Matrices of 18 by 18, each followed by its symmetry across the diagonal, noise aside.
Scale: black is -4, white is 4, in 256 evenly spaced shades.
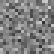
neither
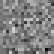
neither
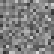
antisymmetric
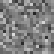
antisymmetric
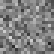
neither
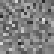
antisymmetric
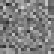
antisymmetric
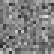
neither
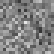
neither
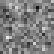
antisymmetric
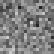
neither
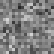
antisymmetric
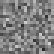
antisymmetric
